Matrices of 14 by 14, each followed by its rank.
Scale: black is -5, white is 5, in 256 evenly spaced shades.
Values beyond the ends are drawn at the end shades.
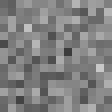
full rank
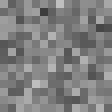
full rank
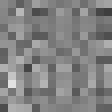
three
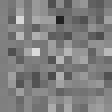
three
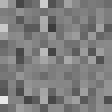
three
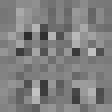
three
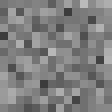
full rank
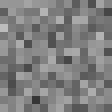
full rank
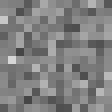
full rank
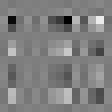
one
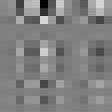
one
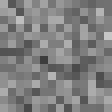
full rank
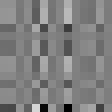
one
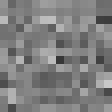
three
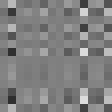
one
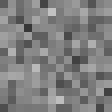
full rank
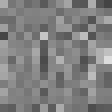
three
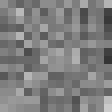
three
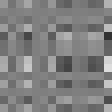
one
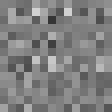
three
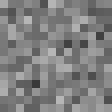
full rank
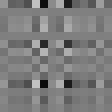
one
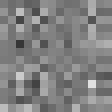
three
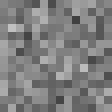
full rank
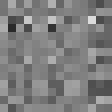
three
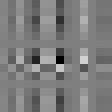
one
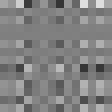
one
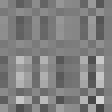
one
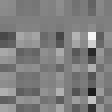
one
